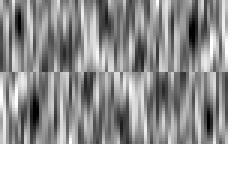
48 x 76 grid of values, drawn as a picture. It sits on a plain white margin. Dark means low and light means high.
Streaks run downward. It looks the same turned upside down. No overall slope runs across the table.
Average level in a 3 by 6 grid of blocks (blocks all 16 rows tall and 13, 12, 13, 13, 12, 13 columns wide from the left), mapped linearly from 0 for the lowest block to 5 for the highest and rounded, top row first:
122141 / 505505 / 141221
